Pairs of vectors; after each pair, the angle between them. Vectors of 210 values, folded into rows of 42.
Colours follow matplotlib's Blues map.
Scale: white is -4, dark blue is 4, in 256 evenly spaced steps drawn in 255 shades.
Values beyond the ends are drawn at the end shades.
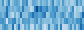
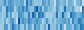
partly aligned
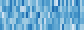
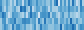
nearly opposite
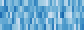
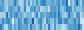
partly opposed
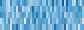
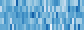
orthogonal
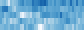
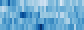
nearly opposite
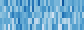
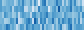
partly opposed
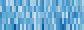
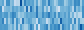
orthogonal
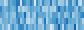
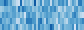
nearly opposite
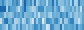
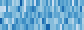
nearly opposite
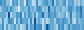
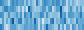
partly aligned
